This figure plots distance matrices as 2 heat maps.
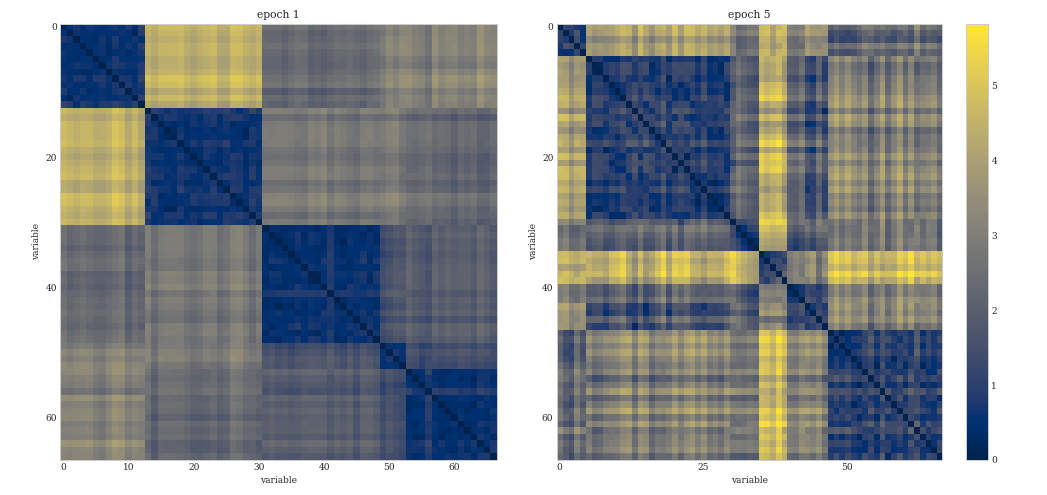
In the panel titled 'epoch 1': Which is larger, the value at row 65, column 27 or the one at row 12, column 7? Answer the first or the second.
the first
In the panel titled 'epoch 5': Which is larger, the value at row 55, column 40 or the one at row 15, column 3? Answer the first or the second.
the second
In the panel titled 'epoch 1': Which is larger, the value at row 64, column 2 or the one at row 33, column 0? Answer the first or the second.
the first
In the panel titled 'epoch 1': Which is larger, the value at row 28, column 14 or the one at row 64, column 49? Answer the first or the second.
the second
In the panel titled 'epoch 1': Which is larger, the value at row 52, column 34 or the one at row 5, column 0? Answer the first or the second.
the first
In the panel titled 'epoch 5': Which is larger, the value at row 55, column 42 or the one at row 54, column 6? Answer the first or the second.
the first
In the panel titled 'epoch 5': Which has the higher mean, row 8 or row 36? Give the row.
36
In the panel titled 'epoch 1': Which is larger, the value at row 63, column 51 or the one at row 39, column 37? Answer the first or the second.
the first
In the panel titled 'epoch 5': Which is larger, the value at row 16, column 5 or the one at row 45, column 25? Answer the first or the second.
the second
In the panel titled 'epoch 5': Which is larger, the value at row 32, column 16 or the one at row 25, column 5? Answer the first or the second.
the first
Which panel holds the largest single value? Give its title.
epoch 5
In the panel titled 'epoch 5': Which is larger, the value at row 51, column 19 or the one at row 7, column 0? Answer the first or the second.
the second
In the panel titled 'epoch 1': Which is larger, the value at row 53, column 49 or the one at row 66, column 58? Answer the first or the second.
the first
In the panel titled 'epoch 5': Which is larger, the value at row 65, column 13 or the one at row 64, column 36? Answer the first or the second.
the second
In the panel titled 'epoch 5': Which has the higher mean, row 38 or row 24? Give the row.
38
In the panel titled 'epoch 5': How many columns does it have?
67
